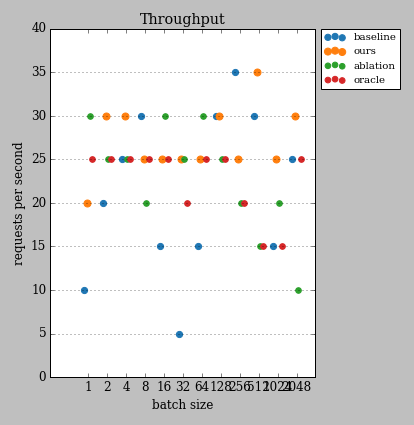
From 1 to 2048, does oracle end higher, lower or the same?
the same
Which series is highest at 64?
ablation
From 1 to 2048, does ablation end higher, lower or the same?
lower
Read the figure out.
Title: Throughput
x-axis: batch size, ticks 1 2 4 8 16 32 64 128 256 512 1024 2048
y-axis: requests per second, ticks 0 5 10 15 20 25 30 35 40
Legend: baseline, ours, ablation, oracle
Values:
baseline: 10 20 25 30 15 5 15 30 35 30 15 25
ours: 20 30 30 25 25 25 25 30 25 35 25 30
ablation: 30 25 25 20 30 25 30 25 20 15 20 10
oracle: 25 25 25 25 25 20 25 25 20 15 15 25
